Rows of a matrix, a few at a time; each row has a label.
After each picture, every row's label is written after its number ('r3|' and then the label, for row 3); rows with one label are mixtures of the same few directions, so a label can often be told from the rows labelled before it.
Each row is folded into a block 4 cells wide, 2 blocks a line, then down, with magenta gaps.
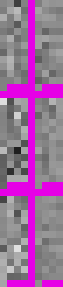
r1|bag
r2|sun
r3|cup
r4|bag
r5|cup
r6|sun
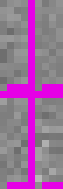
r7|sun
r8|cup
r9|cup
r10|sun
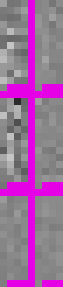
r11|sun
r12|bag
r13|bag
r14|cup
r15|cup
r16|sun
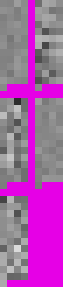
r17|bag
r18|sun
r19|bag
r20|cup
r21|cup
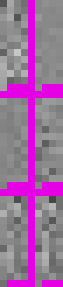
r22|cup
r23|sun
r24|cup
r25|sun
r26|bag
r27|bag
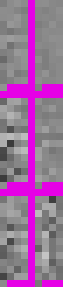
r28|sun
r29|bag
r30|sun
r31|sun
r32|sun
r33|bag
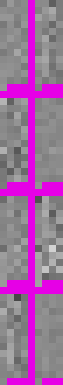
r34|cup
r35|bag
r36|cup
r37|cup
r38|cup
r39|cup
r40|bag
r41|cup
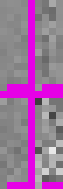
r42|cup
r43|bag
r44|cup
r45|cup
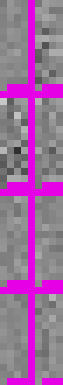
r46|cup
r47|sun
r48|cup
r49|cup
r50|bag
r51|sun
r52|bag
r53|bag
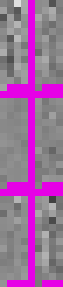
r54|bag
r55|bag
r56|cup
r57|cup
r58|bag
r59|bag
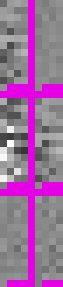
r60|sun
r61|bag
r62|sun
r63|sun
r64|cup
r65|cup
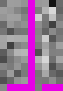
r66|sun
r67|bag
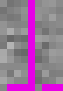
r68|sun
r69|sun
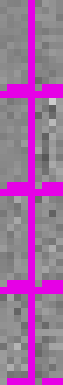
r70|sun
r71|sun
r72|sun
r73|bag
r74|bag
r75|cup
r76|cup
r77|sun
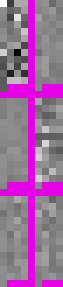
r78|cup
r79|bag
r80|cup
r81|sun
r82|bag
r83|bag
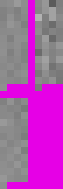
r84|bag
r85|bag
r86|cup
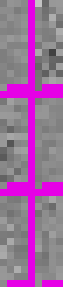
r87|sun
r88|cup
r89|sun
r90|sun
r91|sun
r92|bag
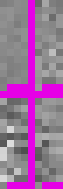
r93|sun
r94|cup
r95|sun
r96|sun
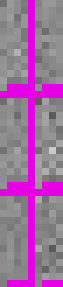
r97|cup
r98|sun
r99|cup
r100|cup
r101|bag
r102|cup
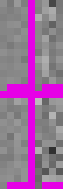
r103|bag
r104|bag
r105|bag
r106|cup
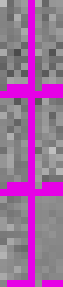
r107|cup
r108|cup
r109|bag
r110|cup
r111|sun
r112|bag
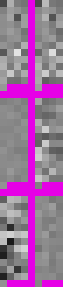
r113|cup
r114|cup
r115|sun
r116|sun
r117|sun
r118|bag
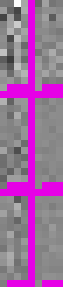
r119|bag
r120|cup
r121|cup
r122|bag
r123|bag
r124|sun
